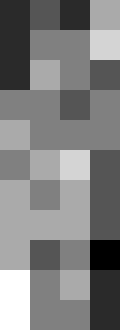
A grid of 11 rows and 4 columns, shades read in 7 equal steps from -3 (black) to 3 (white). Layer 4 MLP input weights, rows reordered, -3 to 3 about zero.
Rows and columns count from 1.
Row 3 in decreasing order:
1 0 -1 -2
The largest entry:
3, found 2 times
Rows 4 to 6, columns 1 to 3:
0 0 -1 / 1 0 0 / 0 1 2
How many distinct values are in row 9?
4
